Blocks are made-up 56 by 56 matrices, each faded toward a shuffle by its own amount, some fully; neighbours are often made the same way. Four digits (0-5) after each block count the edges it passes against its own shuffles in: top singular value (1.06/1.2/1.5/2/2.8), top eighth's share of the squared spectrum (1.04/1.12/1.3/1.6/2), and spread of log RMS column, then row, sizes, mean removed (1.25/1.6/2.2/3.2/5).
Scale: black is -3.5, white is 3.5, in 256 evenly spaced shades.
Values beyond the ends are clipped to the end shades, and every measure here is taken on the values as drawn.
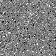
0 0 0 0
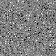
3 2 1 1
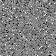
2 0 0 0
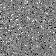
2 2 0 1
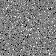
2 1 0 0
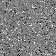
1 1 0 0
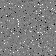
0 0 0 0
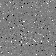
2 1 0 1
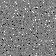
0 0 0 0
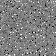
0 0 0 0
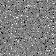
2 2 0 0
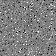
2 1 0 0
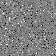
1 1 0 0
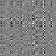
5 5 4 3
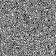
2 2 0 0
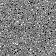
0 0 0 0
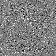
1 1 0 0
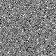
1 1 0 0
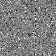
3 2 0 1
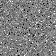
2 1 0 0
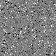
1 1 0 0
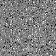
3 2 1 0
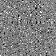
3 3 2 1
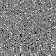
3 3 1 0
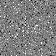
2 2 0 0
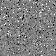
2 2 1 0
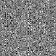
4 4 2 1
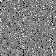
3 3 2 0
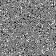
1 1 0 0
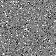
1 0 0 0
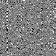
3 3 2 1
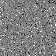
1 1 0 0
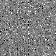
3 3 1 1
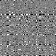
4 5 2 3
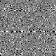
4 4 1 2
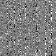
2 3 3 0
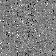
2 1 1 0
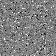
0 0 0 0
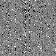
2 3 2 0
